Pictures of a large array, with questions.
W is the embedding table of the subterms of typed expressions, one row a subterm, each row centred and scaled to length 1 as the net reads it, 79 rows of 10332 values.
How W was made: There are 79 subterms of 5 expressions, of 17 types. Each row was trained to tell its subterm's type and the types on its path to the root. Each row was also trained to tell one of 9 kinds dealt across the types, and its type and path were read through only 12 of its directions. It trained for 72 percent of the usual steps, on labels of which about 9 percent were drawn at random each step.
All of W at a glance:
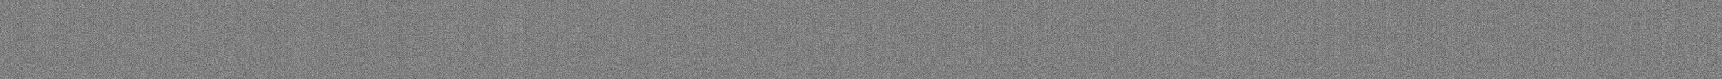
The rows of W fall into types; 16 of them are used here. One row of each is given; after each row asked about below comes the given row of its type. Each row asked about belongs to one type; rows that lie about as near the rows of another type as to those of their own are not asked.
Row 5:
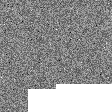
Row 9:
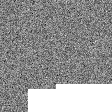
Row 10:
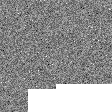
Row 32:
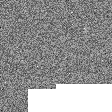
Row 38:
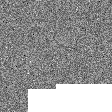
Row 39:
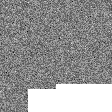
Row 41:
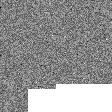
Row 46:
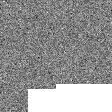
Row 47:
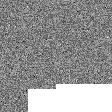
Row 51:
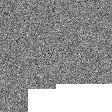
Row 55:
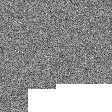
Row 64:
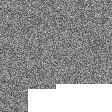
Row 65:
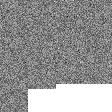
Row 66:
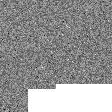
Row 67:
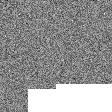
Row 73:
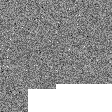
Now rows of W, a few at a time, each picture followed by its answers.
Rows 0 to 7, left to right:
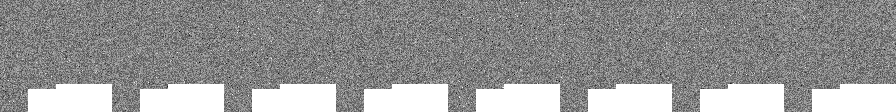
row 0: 47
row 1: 65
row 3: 9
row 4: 67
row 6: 46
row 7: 5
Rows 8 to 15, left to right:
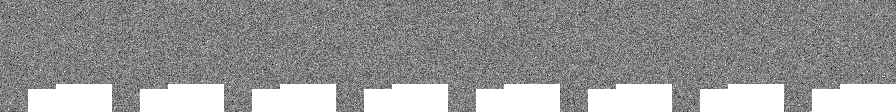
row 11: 64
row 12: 47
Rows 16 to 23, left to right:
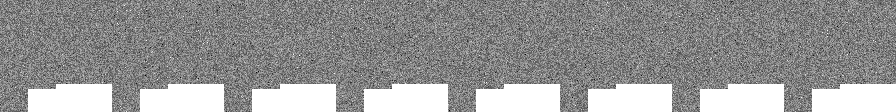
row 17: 66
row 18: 32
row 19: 10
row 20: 5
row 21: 41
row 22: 67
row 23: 65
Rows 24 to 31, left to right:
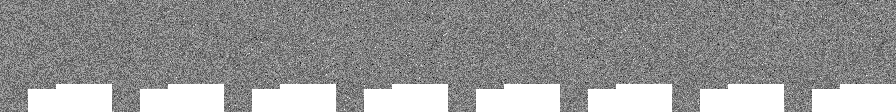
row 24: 55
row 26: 51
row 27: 64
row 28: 10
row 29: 55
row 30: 67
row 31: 5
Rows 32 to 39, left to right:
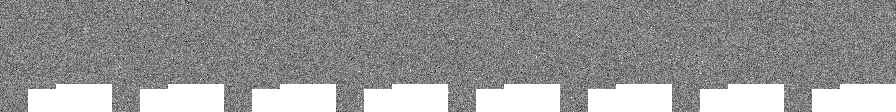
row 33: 46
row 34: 39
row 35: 55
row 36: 41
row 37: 39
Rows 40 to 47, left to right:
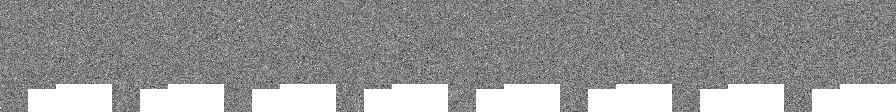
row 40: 64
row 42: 66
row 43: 64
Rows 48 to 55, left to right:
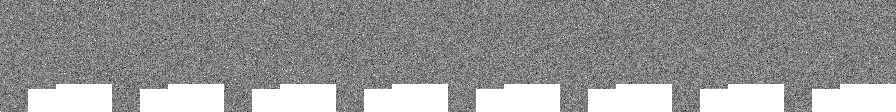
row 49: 55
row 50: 73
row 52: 65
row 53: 51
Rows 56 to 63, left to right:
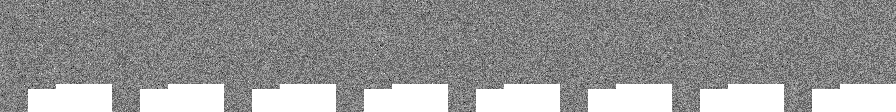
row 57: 32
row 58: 66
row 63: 41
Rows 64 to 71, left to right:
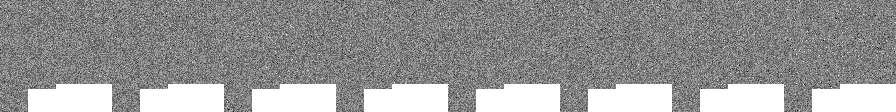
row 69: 51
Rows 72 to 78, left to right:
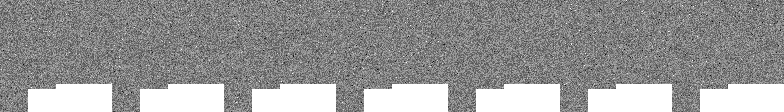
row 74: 73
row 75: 65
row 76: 39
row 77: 10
